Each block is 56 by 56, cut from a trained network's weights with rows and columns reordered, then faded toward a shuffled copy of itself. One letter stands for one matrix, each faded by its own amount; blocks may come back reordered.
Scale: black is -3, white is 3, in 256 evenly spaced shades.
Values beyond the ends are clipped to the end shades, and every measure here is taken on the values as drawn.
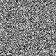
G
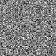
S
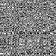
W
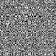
W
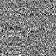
S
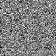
S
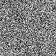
G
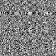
S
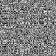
W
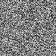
G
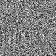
G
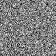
G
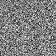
G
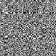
W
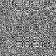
W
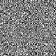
S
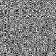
S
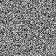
G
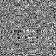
S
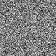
G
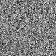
G
